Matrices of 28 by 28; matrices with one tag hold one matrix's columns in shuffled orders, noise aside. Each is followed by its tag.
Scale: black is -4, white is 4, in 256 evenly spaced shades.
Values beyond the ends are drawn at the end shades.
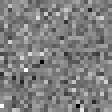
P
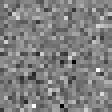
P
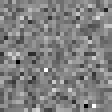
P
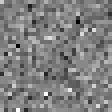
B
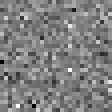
P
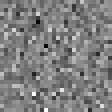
B
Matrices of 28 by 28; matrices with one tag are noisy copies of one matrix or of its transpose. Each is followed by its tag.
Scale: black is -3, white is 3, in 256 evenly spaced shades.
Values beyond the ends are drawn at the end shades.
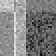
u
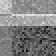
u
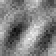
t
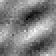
t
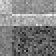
u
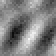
t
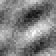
t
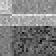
u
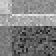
u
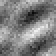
t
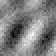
t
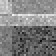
u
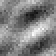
t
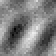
t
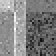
u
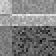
u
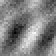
t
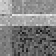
u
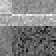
u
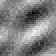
t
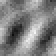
t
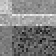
u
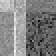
u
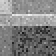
u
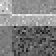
u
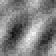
t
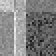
u
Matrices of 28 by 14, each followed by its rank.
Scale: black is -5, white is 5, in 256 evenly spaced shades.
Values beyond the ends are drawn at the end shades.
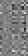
three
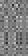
two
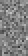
full rank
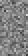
full rank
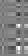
one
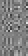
three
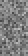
full rank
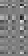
one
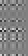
one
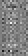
three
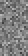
full rank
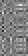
three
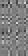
two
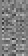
three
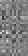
three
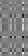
one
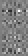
two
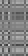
one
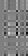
one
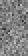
full rank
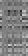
two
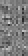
three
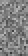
full rank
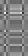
one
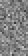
full rank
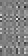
two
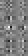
two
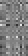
two
